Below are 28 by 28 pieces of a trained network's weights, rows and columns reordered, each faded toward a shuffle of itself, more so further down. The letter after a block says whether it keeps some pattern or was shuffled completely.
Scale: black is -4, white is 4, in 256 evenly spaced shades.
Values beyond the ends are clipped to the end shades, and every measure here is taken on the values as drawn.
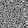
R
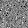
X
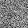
X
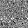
R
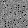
X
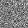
R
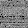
R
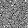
X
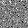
X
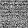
R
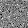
X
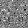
R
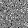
X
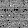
R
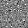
R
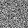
X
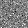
X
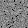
X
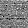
R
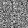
R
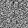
R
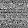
R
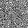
X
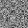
R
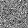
X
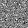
X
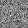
X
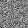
R
